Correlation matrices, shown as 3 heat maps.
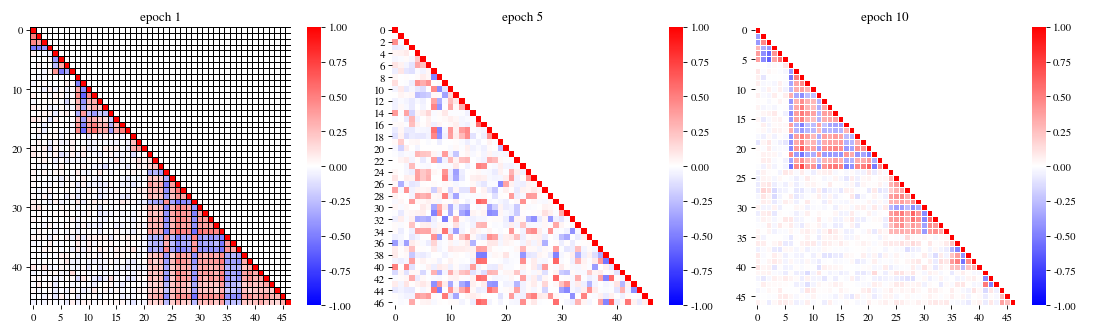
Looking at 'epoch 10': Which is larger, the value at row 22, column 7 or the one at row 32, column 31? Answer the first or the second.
the second
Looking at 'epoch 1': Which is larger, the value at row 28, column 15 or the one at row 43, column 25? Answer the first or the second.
the second
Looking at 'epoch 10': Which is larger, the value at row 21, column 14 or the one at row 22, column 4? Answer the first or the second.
the second
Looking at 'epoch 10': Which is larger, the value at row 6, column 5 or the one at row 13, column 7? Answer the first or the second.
the second
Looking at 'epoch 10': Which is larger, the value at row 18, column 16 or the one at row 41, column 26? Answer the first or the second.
the second
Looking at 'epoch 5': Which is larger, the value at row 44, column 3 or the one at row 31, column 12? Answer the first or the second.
the first
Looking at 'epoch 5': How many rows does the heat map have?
47
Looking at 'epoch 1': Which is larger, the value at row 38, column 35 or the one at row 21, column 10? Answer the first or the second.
the second
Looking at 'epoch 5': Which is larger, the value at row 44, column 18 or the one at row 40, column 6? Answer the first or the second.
the first
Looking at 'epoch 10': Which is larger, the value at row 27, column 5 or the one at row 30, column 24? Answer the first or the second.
the first
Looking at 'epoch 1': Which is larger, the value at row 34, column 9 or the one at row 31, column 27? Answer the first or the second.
the second
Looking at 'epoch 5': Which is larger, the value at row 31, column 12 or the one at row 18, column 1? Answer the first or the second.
the second
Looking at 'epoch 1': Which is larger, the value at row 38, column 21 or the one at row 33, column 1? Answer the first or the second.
the first
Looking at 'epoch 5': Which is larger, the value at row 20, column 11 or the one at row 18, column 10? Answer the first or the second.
the second
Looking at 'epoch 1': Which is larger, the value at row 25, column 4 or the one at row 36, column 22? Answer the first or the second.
the first
